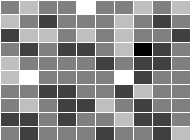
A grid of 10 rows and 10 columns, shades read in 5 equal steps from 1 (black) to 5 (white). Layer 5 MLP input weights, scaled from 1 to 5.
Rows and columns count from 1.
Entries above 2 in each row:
10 8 8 5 7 9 7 7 5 7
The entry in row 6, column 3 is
3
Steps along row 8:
up down down same up down down up same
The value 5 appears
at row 1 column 5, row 6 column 2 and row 6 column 7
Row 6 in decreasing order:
5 5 4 3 3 3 3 3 3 2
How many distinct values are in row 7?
3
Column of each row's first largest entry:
5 1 2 7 1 2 8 2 7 10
